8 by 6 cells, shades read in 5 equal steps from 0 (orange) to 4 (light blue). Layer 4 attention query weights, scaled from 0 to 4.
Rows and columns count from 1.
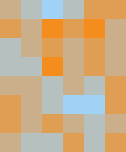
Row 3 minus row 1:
1 -1 -3 -1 0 1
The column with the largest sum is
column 2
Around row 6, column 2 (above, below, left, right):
2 2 1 3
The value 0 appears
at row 2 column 3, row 2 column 5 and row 4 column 3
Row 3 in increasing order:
1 1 2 2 2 3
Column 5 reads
1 0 1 1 3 4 3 3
